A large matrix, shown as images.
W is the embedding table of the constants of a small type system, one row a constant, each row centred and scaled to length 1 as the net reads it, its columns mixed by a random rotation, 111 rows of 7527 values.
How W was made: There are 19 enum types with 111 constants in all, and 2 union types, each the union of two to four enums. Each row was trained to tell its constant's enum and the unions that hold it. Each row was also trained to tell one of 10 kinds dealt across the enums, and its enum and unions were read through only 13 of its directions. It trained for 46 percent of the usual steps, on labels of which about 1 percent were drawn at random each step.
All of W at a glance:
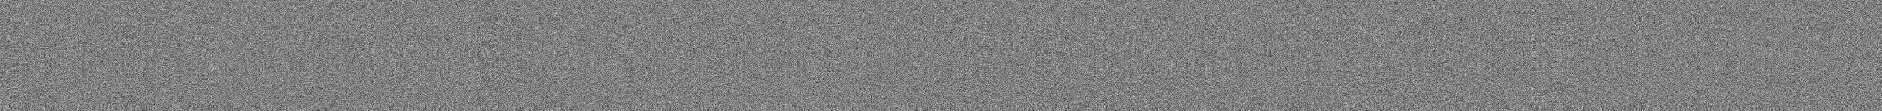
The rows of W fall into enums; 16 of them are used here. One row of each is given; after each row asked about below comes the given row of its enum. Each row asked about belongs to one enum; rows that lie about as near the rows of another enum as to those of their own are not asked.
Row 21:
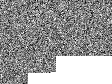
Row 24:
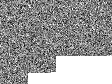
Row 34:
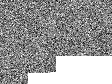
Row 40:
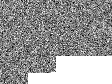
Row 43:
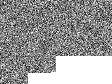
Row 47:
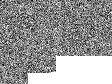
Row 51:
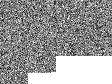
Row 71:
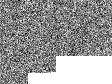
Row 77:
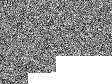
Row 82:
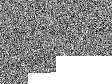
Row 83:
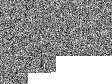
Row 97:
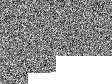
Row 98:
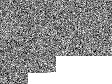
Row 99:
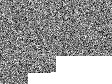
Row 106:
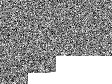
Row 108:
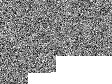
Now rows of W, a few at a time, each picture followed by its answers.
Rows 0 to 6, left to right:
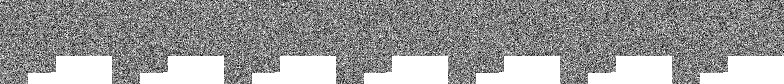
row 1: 24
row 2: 106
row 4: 82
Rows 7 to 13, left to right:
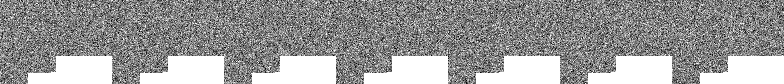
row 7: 40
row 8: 108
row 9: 98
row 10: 106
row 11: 43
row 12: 108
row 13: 77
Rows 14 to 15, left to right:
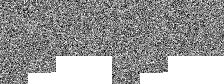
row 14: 21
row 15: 51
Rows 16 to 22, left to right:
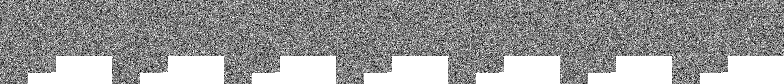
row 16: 47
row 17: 98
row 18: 82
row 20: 98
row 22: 34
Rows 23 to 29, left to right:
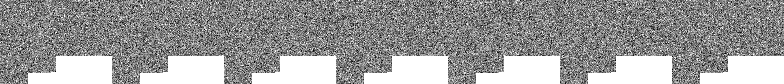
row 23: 51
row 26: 97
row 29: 34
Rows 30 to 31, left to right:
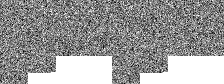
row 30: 40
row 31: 77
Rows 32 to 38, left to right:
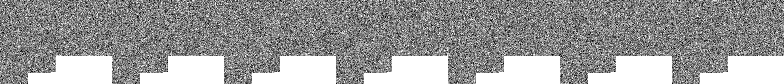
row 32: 71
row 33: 21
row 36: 97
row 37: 99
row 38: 99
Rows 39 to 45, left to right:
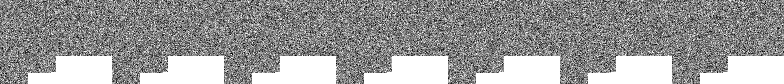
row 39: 40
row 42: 77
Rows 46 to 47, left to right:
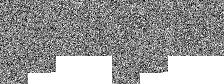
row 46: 24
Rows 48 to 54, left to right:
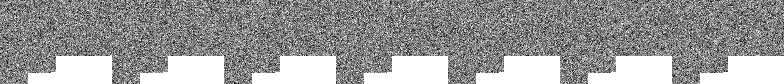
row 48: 24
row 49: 40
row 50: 108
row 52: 51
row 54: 47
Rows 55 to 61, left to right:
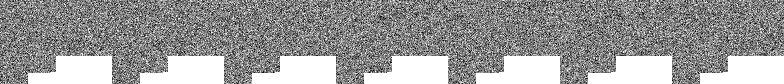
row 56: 51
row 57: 82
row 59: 97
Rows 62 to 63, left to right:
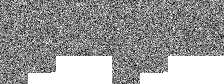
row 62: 24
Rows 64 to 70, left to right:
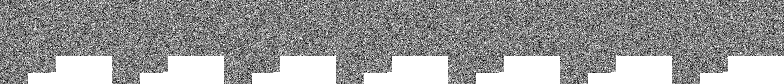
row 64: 71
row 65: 77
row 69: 43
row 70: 108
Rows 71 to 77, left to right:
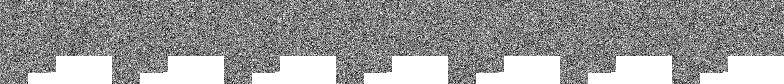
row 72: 24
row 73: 108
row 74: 99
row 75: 106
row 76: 24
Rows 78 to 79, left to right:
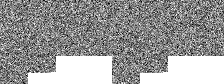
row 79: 98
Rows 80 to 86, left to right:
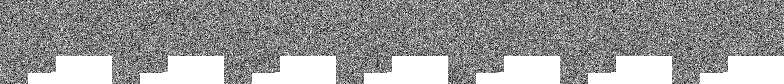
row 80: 77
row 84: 106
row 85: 21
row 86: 82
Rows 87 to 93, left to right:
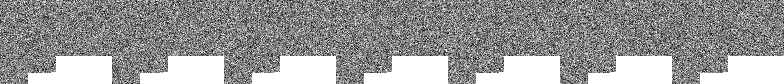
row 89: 98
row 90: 83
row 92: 47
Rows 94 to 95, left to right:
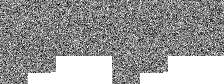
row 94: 83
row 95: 77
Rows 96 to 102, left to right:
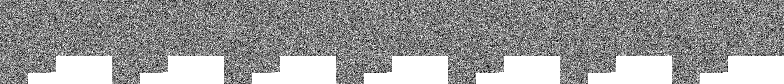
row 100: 98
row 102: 82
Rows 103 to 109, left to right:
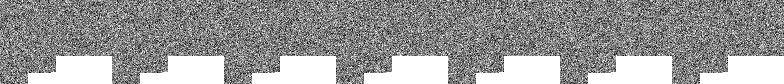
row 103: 97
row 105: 106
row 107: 21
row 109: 21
